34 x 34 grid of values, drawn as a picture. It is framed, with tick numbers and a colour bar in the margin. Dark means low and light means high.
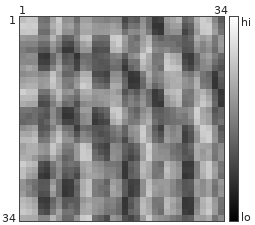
Overall the values sit about 50% of the way up the scale. Stripes running up and down repeat 7 times from left to right. Concentric rings centre on the bottom left. There is no overall slope.
